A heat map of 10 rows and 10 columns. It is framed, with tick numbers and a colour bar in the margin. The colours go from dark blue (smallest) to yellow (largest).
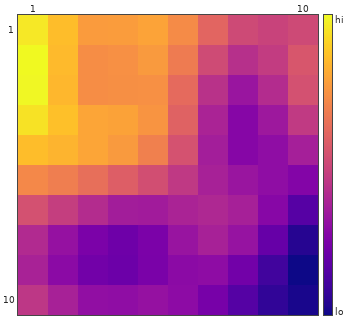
Slope: up to the top left. Stripes: none. Ninth with the highest average: top left. Lone odd cells: none. Ninth with the lowest average: bottom right. Calmest part: bottom middle. Average level on the scale: 50%.
